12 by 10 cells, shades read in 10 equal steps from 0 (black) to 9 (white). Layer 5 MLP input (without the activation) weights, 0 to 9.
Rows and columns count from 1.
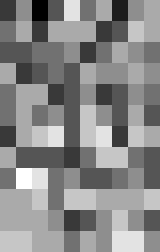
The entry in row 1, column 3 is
0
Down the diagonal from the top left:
2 6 4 4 3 7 8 7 5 7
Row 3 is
3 3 4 4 5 2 4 6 5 4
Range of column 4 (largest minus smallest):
6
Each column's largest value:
7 9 8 8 8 7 8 8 8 7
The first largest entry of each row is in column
5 9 8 1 2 6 4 7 2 3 8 8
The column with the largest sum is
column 9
